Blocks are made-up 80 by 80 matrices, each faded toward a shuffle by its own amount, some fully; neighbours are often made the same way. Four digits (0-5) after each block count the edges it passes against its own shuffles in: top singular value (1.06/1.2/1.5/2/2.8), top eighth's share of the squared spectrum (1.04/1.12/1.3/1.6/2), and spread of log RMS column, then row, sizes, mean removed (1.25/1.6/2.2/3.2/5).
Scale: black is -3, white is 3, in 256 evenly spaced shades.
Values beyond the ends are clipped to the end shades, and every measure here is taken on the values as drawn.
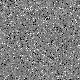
1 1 0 0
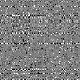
4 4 2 3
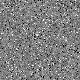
2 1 0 0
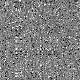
3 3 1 1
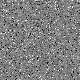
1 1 0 0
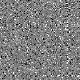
4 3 2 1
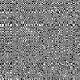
5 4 3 3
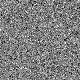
0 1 0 0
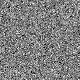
1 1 0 0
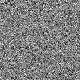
2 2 0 0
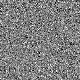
3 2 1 0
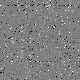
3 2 0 1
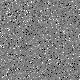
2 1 0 0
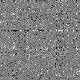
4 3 1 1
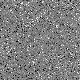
2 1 0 0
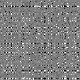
5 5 3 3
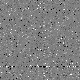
3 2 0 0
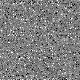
3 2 0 1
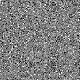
3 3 1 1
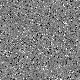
0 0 0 0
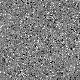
0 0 1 0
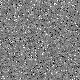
0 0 0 0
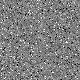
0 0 0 0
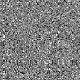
4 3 2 2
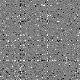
4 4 2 2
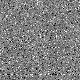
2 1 0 1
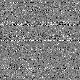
2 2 0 3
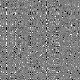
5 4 3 1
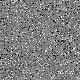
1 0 0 0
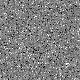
1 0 0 0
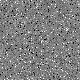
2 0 0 0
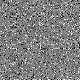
3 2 1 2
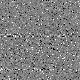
3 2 0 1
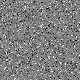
2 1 0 0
